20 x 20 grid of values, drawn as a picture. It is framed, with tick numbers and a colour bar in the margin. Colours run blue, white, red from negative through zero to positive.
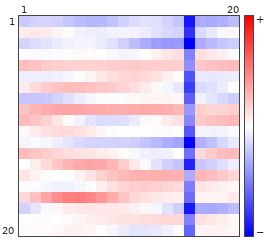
Histogram: skewed, a long tail of low values. Ninth with the lowest average: top right. Odd lines: column 16.
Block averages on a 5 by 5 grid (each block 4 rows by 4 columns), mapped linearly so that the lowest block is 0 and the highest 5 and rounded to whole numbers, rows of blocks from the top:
3 2 2 0 2 | 4 4 5 2 3 | 5 4 3 2 4 | 4 5 5 2 4 | 4 5 4 2 3
